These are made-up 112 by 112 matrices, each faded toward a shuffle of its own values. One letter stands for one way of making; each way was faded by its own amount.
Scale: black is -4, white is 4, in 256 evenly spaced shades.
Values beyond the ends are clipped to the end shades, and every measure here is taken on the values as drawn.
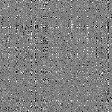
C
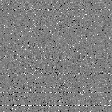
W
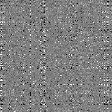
C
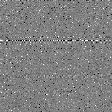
W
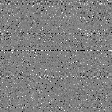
W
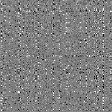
C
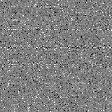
W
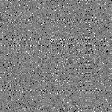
W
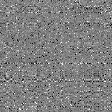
W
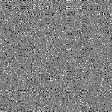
W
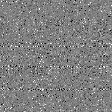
W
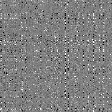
C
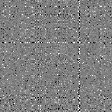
C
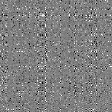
C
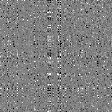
C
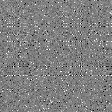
W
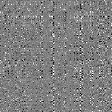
C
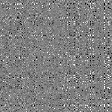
C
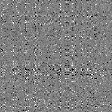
C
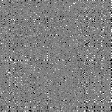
C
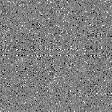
W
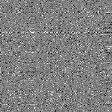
W
